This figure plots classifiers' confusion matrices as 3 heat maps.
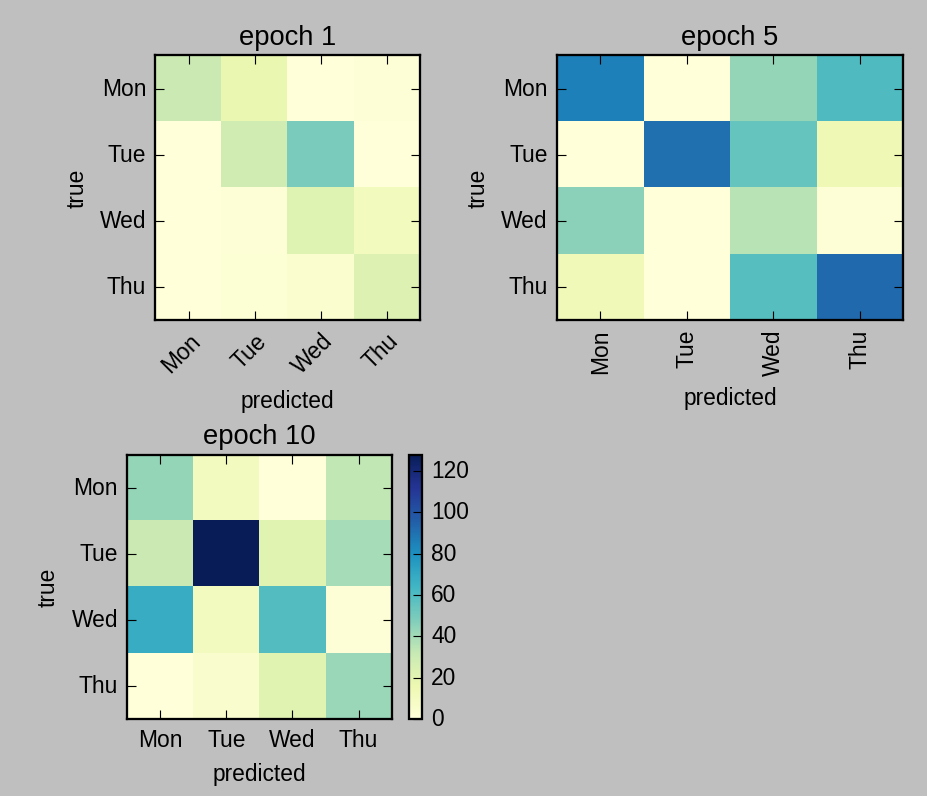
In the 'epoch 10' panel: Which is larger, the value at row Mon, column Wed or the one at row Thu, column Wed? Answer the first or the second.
the second
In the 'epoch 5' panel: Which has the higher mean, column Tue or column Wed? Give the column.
Wed
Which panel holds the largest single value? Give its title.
epoch 10
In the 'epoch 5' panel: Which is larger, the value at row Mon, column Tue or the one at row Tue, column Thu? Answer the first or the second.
the second
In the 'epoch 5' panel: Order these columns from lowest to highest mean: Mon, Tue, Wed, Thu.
Tue, Mon, Thu, Wed
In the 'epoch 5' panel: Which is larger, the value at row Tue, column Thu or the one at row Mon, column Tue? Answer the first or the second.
the first
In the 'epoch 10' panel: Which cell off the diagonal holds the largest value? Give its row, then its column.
Wed, Mon
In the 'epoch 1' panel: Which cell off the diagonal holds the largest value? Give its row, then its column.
Tue, Wed
